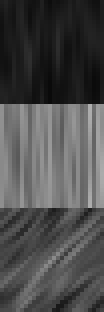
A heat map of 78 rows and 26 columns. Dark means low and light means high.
It is made of 3 by 1 panels. Panel 1,1: very low, streaked downward, faint in contrast. Panel 2,1: middling, streaked downward. Panel 3,1: low, slanting up to the right.
